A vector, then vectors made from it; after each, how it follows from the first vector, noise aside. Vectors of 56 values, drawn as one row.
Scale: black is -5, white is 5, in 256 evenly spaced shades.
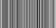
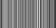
negated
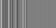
partly zeroed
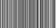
sign-scrambled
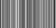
wrapped around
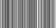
sign-scrambled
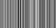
wrapped around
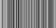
reversed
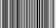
scaled up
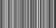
negated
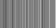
partly zeroed
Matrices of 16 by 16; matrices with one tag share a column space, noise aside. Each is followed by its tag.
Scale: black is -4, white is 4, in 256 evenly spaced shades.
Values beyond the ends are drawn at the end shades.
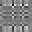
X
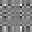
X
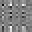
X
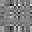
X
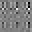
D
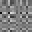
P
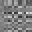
P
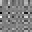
P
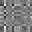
X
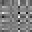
P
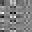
P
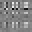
D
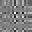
P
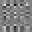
X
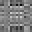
X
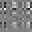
D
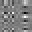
P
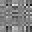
X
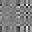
X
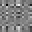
X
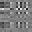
D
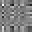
X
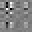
D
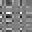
P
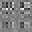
D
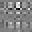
D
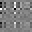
D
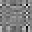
X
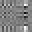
X
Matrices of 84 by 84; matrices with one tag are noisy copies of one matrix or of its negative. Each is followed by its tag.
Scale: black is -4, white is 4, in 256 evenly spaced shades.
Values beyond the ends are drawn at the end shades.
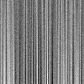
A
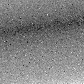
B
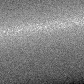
B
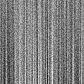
A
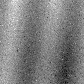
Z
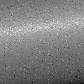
B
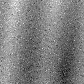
Z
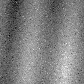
Z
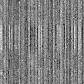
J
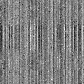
J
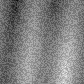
Z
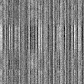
J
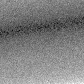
B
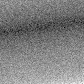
B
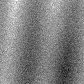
Z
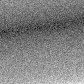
B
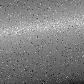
B
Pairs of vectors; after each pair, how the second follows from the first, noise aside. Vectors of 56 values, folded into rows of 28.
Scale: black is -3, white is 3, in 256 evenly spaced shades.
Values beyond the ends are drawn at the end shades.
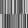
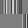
partly zeroed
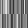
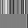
partly zeroed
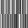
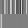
partly zeroed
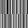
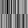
sign-scrambled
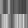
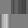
partly zeroed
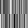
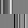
partly zeroed
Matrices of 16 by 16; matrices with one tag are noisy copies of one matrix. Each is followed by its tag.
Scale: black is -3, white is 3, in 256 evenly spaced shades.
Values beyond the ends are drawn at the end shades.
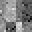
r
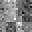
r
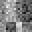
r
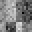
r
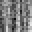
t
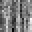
t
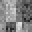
r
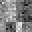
r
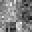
r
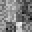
r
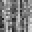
t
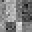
r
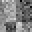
r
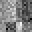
r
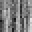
t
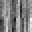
t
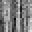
t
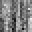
t
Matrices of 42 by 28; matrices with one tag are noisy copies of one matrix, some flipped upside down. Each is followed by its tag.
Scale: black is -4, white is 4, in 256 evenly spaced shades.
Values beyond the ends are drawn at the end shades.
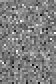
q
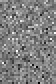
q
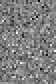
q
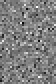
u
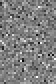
u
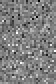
q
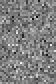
q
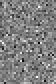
u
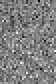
q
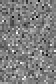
q
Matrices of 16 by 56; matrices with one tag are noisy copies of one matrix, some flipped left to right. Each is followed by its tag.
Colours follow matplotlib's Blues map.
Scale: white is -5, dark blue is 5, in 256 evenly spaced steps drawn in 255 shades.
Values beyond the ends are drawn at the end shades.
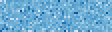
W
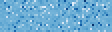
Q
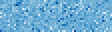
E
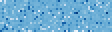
W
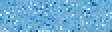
E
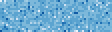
W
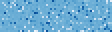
W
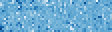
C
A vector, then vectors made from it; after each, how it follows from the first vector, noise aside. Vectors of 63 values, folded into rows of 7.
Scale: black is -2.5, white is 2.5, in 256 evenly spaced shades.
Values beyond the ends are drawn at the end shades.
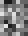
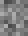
shrunk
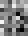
wrapped around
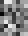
negated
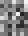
wrapped around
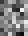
reversed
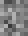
shrunk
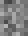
shrunk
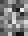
reversed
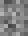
shrunk
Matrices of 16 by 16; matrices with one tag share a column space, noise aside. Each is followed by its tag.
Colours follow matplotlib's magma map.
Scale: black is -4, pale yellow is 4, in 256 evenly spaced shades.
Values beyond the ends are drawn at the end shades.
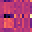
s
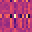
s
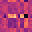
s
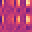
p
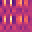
p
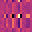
s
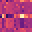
s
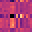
s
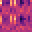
p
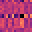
s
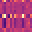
s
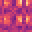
p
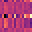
s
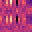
p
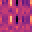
p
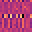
s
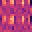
p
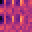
p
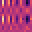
p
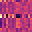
s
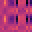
p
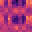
p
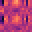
p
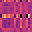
s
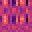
p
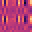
p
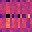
s
